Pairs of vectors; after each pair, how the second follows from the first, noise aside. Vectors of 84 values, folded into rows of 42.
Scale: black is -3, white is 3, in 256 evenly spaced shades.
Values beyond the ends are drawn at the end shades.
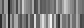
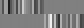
partly zeroed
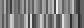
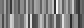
copied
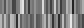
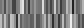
copied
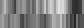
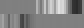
partly zeroed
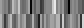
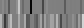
partly zeroed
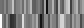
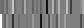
partly zeroed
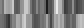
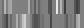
partly zeroed
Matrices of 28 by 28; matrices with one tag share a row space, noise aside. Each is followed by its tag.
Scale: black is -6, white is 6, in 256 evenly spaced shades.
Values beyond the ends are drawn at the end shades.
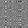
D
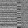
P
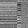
P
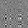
D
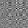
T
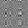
D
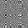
D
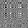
D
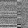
P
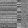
P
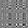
T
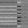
P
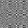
T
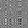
D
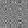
D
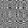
T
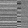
P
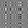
D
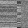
P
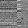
P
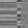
P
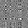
D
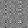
D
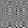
T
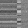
P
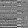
P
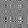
D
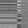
P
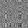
D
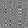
D
